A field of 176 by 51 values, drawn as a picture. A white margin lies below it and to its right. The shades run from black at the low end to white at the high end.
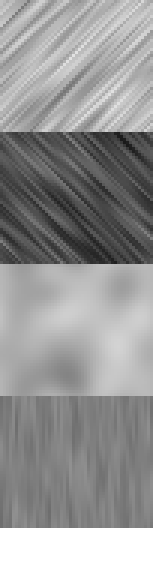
The table splits into 4 rows of 1 panel. Panel 1,1: high, slanting up to the right. Panel 2,1: low, slanting down to the right. Panel 3,1: high, smooth. Panel 4,1: middling, streaked downward, faint in contrast.
